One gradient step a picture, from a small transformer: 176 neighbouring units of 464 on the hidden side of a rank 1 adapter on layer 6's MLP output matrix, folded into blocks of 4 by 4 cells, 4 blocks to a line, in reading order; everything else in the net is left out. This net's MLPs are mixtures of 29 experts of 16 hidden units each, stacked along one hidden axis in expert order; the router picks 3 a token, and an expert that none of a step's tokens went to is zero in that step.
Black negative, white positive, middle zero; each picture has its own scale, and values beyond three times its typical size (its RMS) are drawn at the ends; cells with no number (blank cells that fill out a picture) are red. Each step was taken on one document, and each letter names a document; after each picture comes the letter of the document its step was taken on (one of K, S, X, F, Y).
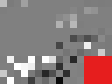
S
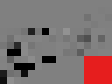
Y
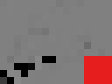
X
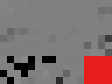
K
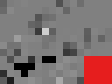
K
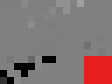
X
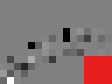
Y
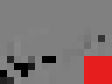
Y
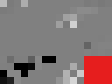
S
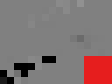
X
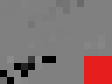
X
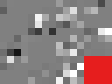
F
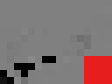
X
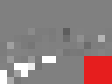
Y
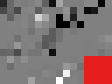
F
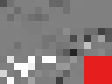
K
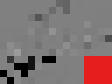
K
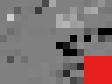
F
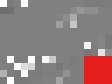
S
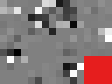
F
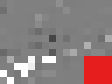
K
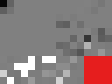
K
